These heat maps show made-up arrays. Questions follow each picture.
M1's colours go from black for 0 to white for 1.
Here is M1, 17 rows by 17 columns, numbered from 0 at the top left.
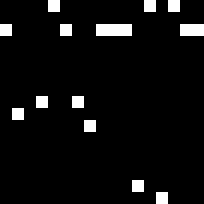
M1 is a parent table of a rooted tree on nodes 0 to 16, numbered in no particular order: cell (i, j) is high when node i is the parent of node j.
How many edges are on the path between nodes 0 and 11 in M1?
3
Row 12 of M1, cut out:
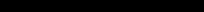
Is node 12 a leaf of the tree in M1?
yes
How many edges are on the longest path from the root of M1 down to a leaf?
2
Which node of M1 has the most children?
2
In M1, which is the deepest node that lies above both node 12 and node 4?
0
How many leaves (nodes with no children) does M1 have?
10
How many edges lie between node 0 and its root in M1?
1
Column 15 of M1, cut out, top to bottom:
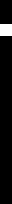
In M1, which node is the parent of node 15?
2
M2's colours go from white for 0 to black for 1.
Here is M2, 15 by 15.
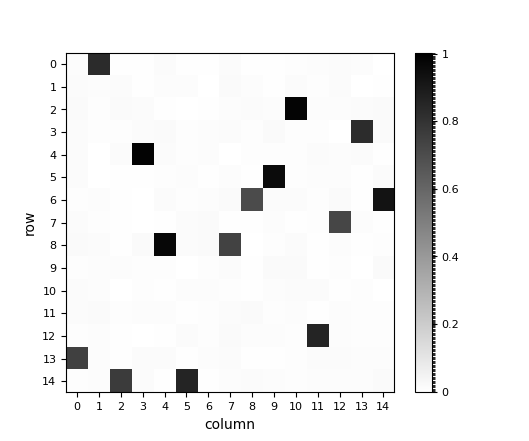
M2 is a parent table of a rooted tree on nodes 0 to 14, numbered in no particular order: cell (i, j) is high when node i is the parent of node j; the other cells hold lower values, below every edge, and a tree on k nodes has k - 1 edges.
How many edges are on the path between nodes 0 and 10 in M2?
8
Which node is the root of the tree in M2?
6
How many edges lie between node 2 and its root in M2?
2
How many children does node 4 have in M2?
1
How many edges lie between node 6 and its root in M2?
0
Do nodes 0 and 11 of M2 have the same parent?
no
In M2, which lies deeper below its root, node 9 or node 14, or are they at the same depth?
node 9
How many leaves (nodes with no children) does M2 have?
4
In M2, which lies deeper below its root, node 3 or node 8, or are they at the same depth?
node 3
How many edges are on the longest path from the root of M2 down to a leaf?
6
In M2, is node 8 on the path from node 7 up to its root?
yes
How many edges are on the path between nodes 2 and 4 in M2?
4
